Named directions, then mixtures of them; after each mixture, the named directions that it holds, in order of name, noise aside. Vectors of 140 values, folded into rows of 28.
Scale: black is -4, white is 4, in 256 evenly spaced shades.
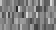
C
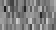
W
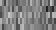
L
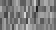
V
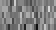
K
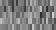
L, W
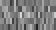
K, L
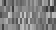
L, V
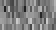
W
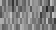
L, W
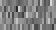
C, W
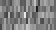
V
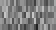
K, V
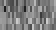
W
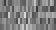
L, V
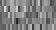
C, W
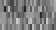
W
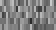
C, W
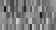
W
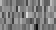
C, K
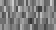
C, W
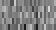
K
